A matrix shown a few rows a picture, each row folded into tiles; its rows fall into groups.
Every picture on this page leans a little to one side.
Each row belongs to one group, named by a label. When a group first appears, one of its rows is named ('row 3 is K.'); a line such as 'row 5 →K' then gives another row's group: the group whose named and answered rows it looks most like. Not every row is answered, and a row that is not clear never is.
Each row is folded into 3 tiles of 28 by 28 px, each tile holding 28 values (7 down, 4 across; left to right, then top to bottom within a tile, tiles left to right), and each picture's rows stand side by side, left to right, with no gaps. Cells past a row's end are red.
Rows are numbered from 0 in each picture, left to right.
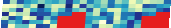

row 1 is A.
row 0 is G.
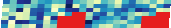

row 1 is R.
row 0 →G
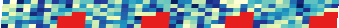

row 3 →R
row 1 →G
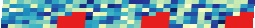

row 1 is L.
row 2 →A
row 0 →R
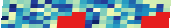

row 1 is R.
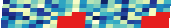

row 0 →R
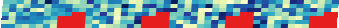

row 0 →L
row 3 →R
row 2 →A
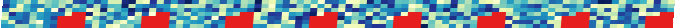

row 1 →G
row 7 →G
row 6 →L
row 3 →A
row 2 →G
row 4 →L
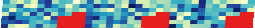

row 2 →L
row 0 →R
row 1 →R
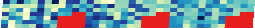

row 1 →R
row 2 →R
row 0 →G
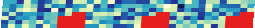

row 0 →G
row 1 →L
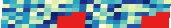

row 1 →L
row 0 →A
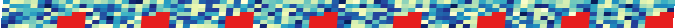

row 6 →A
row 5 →L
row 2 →G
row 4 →R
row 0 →R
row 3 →A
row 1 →L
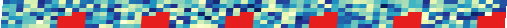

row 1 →L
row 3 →A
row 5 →A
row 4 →R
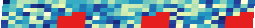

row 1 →L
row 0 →A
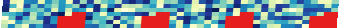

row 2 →G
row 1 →L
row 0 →A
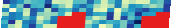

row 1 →A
